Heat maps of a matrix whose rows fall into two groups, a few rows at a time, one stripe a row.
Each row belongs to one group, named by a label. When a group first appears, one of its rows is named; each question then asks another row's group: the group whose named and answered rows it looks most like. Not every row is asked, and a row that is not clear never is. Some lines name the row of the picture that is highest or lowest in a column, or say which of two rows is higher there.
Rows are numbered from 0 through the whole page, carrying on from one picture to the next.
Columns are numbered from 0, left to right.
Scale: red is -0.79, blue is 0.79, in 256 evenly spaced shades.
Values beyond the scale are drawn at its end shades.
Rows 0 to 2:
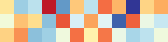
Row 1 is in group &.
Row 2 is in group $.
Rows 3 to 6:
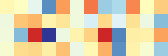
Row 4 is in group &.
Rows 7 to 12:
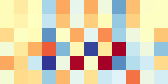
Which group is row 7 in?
&
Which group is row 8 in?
&
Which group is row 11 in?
$
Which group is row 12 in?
&
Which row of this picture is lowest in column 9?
12
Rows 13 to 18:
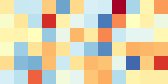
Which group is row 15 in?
$
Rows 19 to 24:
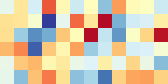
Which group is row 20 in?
$
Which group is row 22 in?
$
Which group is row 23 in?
&
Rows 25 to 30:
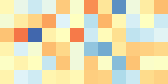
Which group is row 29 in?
&
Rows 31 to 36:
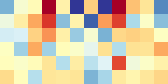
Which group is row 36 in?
$
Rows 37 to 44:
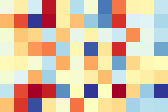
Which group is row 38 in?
$
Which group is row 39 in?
&
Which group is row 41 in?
&
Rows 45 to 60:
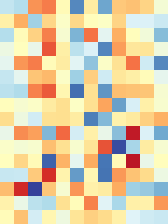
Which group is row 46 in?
$
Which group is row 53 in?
$
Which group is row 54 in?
&
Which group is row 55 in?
&
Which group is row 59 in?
&
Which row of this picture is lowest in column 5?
58
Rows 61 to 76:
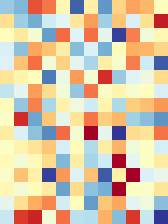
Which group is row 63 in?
&
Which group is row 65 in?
&
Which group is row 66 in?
$
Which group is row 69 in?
$
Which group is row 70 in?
&
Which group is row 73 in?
&
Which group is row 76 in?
&
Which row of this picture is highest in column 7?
73
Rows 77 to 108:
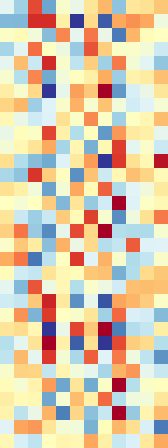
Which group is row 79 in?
&
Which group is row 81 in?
$
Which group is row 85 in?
&
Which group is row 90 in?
$
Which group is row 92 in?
&
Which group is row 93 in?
$
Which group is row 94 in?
&
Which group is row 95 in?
$
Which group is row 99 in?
$
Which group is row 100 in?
$
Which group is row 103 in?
&
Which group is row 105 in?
$
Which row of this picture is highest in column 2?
95
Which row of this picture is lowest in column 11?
88
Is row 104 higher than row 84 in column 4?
Yes
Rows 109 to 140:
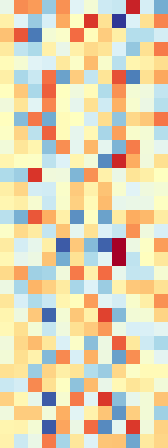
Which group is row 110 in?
&
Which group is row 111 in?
$
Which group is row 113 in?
&
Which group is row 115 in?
$
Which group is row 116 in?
$
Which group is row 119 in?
&
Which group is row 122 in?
$
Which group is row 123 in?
$
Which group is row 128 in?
$
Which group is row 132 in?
$
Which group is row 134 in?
&
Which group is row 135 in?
$
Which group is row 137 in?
$
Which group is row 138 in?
&
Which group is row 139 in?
&
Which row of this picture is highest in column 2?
111
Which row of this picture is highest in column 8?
110
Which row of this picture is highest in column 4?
126
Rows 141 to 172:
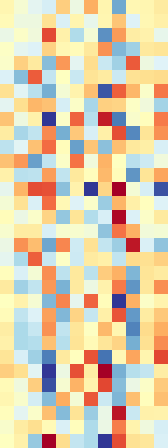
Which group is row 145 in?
&
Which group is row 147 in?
&
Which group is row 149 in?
$
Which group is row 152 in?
$
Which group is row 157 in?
&
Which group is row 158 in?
&
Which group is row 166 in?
&
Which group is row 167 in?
$
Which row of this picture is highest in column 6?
154
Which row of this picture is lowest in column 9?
158
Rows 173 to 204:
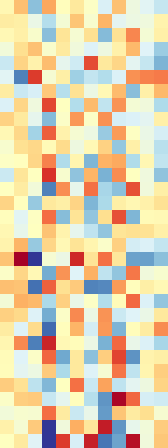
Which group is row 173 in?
$
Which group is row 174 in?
$
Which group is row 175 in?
&
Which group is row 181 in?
$
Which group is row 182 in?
$
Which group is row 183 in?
&
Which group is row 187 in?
$
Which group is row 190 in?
$
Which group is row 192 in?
&
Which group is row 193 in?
$
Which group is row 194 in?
&
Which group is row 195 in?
$
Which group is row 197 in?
$
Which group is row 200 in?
$
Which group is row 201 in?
&
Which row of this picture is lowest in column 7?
203
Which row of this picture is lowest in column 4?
204
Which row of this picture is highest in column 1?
178
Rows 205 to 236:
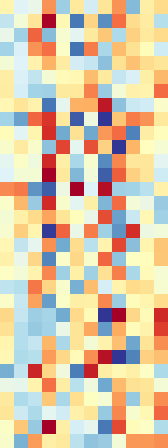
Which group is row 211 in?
&
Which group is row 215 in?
&
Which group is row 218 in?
$
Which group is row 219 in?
$
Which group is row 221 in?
&
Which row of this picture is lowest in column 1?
218
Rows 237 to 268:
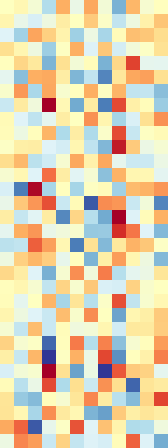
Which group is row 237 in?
&
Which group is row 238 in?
&
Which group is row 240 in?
$
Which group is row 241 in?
&
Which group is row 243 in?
$
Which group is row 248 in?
$
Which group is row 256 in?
$
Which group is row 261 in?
$
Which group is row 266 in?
$
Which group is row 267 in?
$
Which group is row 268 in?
&
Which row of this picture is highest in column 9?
264
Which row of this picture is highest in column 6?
251
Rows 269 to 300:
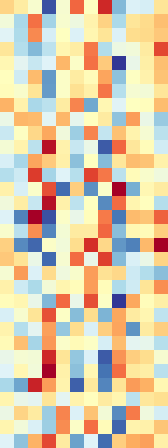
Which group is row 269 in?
$
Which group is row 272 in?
&
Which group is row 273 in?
&
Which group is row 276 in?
$
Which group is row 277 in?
&
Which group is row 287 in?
$
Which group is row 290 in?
&
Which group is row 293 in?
$
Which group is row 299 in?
&
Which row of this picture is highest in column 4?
282
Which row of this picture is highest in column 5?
296
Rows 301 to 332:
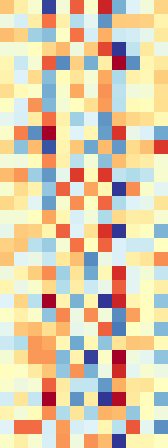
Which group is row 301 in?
$
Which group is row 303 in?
$
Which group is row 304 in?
&
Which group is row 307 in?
$
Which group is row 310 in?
$
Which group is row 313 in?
$
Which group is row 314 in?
&
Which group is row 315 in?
$
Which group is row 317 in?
&
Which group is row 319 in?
$
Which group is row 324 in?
&
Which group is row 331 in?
&
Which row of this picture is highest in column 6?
326
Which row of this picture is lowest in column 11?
311
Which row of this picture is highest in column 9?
305
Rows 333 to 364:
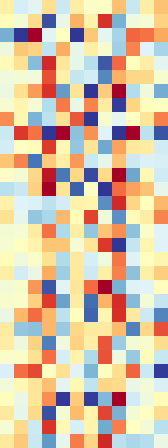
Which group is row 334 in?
$
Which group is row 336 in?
&
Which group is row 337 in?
$
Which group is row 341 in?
$
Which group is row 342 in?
&
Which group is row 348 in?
&
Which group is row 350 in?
&
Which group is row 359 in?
&
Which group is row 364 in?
$
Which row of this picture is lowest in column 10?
335
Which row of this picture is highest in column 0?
335
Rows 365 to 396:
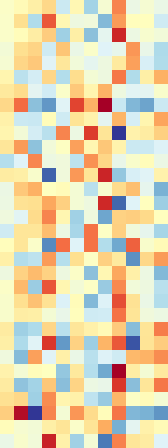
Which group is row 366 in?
$
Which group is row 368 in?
&
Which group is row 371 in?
$
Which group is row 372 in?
$
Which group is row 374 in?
&
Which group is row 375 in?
$
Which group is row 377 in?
$
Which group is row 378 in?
&
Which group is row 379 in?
&
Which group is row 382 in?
&
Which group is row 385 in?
$
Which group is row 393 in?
$
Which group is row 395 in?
&
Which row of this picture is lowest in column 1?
394
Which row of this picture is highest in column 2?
394
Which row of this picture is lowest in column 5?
372
